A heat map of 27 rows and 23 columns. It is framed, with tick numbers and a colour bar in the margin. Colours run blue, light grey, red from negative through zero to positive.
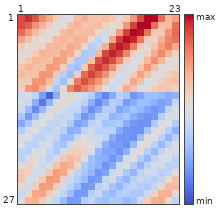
Average level on the scale: 50%. Grain: diagonal, up to the right. Ninth with the highest average: top right. Seam: horizontal, 40% of the way down, the top part higher.
